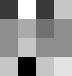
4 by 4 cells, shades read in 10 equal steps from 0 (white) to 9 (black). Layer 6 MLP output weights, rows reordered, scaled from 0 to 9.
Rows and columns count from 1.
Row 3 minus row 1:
-3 2 -3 2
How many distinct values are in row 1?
3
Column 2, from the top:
0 3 2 9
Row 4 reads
2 9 2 1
